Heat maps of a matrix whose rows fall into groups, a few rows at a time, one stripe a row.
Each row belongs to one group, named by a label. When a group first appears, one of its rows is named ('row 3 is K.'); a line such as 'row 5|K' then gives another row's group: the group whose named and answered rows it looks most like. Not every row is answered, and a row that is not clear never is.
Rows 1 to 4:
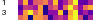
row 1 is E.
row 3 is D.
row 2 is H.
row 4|E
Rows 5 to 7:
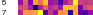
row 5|E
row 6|H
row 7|D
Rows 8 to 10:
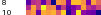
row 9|E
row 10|E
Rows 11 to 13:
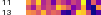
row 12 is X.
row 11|D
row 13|E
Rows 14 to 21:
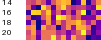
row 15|X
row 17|X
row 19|E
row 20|E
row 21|E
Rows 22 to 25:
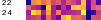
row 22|D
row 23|H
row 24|D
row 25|H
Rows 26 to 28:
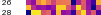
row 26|X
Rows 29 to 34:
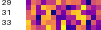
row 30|E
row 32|E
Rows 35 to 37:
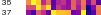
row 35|D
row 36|D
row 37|X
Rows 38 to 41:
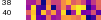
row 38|H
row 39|H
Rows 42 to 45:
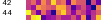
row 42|E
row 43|X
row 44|X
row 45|D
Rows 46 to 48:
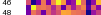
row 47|D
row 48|H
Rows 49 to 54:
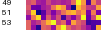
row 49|H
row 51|H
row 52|D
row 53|E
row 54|X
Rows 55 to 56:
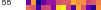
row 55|H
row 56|X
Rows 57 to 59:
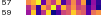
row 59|H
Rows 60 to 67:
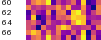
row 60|D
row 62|H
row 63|H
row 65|X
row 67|D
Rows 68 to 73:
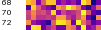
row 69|H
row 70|E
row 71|X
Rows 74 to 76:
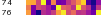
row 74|E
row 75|X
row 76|X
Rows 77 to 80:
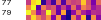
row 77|D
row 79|E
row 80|D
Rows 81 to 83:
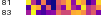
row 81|X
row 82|D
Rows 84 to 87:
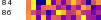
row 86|X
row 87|E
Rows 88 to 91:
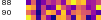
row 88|H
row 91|X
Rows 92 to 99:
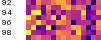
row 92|X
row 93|H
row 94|D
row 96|X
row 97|H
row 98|X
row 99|H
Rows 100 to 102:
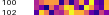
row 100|D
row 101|X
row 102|H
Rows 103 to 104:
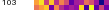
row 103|E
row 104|D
